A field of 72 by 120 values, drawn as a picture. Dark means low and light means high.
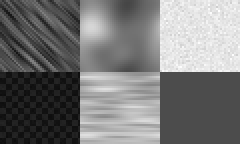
The table splits into 2 rows of 3 panels. Panel 1,1: low, slanting down to the right. Panel 1,2: middling, smooth, strong in contrast. Panel 1,3: very high, fine-grained, faint in contrast. Panel 2,1: very low, checkered, faint in contrast. Panel 2,2: high, streaked across. Panel 2,3: low, flat.
